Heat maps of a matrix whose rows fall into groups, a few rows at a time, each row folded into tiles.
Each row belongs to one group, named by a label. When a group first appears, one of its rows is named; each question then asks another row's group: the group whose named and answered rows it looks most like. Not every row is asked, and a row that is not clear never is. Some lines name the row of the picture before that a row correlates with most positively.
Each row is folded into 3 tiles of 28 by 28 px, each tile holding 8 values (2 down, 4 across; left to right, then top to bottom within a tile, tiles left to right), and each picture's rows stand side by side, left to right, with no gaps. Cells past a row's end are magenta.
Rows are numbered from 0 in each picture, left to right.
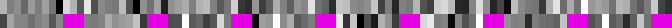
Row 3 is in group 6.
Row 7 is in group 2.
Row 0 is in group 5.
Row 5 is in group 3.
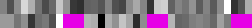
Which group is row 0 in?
3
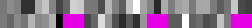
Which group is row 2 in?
2
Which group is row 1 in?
6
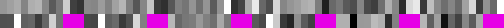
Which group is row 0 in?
2
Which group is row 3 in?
6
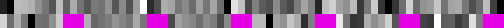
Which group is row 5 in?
2
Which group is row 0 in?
3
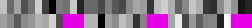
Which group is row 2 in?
3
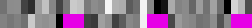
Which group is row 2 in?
5
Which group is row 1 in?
3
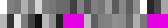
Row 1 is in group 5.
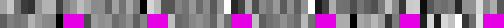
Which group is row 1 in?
5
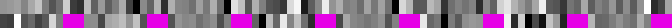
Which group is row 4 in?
5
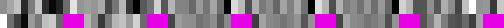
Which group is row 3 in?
5
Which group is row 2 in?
5
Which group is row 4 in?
5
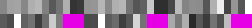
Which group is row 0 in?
2
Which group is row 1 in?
2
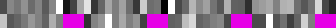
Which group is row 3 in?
2
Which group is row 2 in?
6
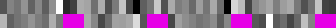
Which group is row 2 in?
5
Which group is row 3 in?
2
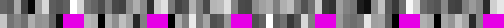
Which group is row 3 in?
2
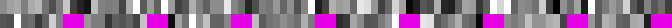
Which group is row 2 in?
6
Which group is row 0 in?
2
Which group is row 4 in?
3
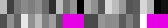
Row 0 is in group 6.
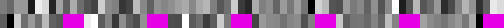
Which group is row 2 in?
2
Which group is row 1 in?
3
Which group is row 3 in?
5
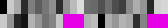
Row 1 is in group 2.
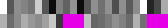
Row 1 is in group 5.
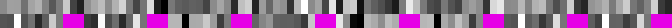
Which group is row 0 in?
2
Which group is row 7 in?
2
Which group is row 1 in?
2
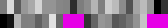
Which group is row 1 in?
3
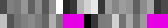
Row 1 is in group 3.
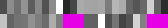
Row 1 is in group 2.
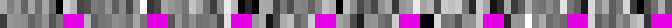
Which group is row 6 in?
6
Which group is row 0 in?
5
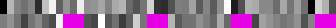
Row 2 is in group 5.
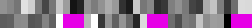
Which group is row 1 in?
3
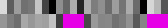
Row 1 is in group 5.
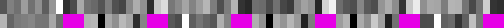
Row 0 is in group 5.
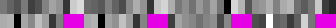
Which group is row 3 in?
2
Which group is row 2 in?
5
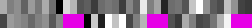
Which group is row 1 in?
6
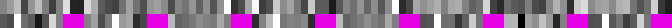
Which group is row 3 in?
6
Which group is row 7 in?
2
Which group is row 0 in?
2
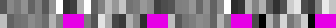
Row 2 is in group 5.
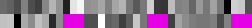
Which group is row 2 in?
5
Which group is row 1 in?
2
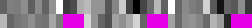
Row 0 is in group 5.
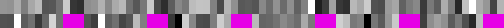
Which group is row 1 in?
2
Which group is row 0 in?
2
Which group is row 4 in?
3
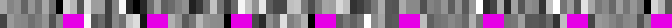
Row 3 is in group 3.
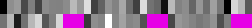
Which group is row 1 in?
6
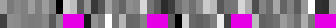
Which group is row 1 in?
6
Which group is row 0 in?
5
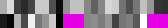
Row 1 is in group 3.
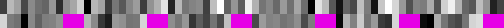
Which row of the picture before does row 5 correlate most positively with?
1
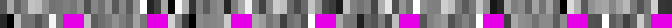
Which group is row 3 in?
3
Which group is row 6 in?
5
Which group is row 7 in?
2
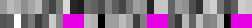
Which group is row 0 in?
2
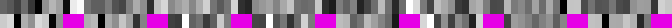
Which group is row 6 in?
5
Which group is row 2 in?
2
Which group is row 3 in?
2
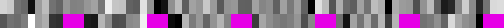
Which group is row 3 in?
5
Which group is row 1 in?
3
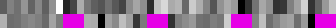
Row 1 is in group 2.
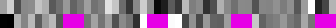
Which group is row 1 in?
3
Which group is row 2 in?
3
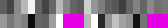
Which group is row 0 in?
3
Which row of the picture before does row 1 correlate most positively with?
2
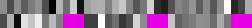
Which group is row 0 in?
6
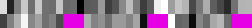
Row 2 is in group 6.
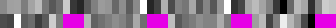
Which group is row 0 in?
2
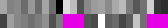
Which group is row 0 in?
5
